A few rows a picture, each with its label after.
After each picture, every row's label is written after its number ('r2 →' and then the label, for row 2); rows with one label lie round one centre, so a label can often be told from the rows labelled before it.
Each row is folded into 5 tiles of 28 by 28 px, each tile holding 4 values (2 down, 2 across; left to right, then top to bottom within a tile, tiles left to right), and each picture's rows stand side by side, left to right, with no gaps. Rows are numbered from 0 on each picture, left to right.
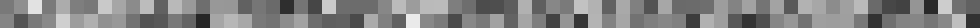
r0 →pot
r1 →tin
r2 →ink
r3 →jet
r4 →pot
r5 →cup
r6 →jet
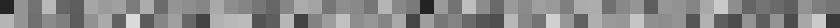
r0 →ink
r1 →tin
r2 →pot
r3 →ink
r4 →pot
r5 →jet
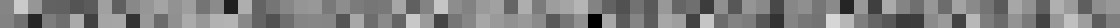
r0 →jet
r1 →pot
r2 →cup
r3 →pot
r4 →jet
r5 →ink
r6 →ink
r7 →tin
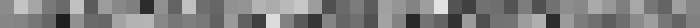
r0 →cup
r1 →ink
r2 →jet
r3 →jet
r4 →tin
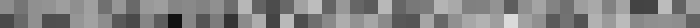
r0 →tin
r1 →jet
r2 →pot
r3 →pot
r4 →pot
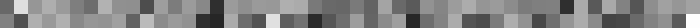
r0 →pot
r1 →ink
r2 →jet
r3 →tin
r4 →ink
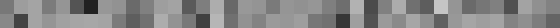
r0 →pot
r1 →cup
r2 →cup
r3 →pot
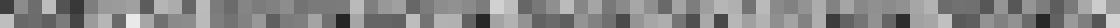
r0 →ink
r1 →pot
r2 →cup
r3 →tin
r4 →tin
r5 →pot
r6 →tin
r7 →ink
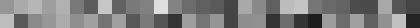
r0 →pot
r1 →jet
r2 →jet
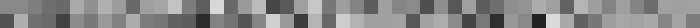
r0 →cup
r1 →cup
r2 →pot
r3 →ink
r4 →pot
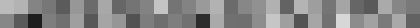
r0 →jet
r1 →cup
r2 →pot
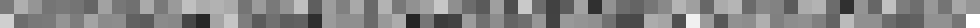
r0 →pot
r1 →tin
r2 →jet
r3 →jet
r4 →ink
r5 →pot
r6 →ink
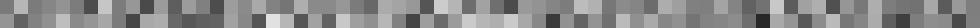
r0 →pot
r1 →ink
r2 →pot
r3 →pot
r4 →pot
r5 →cup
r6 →tin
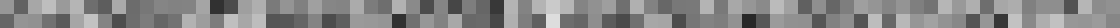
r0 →tin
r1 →pot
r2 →tin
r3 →ink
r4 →tin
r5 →tin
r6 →pot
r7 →pot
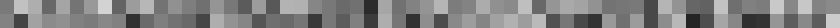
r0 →pot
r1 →tin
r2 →jet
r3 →pot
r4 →jet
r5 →cup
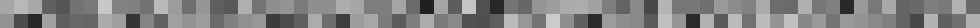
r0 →jet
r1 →pot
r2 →tin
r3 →ink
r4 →jet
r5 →pot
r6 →ink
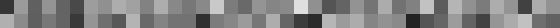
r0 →ink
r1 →cup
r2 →jet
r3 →tin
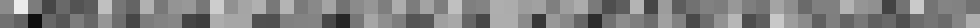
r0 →jet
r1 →tin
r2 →tin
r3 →tin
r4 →jet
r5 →tin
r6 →cup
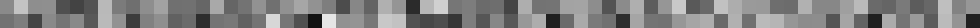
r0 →jet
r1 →cup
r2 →jet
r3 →jet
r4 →cup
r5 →pot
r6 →jet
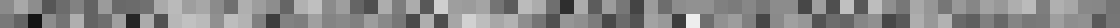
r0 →jet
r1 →pot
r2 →pot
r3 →pot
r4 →ink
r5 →tin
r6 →tin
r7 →tin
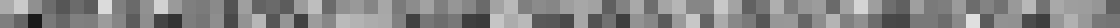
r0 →jet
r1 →jet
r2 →pot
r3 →tin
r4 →cup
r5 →cup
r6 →cup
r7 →tin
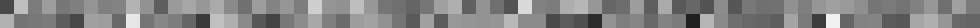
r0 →ink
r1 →tin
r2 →tin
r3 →pot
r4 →jet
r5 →ink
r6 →tin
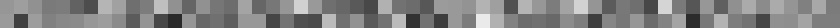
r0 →pot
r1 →jet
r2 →jet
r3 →pot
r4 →jet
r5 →tin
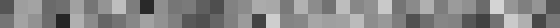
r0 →cup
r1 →ink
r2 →pot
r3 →tin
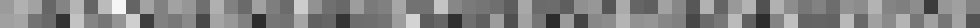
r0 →cup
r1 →tin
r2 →cup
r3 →jet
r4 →pot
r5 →tin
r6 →pot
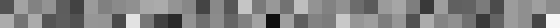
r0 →ink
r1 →jet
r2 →pot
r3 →ink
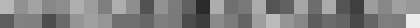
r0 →tin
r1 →cup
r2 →ink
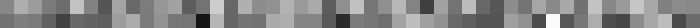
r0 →cup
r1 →cup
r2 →cup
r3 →ink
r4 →tin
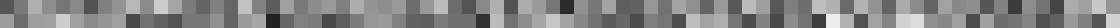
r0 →pot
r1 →jet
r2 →tin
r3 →cup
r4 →ink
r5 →ink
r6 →pot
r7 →ink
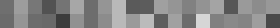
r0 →cup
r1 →pot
